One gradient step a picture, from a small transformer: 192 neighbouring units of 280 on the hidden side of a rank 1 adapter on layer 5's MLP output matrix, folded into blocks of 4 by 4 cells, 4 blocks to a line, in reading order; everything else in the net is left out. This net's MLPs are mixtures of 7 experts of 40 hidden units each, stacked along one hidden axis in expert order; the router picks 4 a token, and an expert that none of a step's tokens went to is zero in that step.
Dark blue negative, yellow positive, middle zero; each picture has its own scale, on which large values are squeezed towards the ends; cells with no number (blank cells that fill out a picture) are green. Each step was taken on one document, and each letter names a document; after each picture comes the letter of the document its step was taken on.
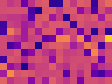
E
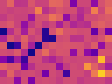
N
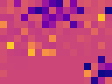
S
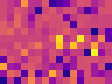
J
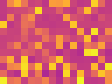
J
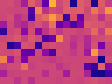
N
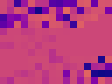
S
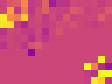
S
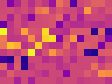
E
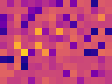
E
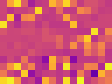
J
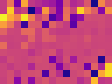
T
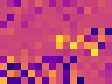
J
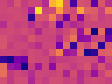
E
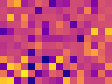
J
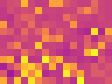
J
